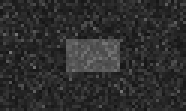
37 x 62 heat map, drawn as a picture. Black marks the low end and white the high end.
Slope: none. Odd patch: higher, in the centre. Histogram: skewed, a long tail of high values. Stripes: none. Average level on the scale: 20%. Ninth with the highest average: centre.
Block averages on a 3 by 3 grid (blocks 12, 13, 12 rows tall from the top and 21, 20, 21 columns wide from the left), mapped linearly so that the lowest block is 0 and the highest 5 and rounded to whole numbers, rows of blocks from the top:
0 0 0 | 0 5 0 | 0 0 0
